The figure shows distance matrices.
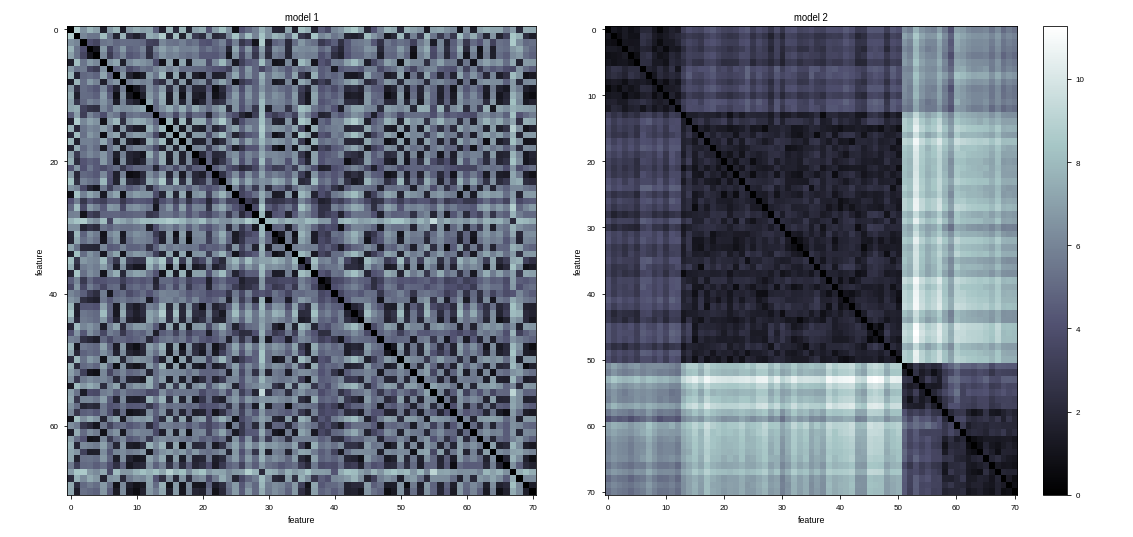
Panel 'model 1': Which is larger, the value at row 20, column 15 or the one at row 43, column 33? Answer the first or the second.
the second
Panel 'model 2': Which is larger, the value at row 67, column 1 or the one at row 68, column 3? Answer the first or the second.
the first
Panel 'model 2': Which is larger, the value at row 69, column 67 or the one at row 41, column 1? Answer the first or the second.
the second
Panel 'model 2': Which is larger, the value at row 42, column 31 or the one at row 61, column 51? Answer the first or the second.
the second
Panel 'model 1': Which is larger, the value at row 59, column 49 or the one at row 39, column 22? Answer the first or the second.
the first
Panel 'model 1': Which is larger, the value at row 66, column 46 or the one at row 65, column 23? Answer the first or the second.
the first
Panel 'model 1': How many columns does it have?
71
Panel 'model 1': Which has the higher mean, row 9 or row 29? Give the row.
29
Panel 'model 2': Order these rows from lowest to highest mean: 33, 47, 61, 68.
33, 47, 68, 61
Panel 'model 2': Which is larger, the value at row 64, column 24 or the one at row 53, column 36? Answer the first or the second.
the second
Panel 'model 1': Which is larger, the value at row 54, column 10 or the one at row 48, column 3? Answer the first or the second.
the first
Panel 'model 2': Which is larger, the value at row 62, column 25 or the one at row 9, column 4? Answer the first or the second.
the first
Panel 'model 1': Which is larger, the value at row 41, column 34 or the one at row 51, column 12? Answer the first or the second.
the second
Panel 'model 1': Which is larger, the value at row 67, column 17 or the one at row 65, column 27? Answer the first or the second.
the first
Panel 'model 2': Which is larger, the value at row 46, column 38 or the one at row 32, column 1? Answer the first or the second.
the second
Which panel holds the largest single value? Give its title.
model 2
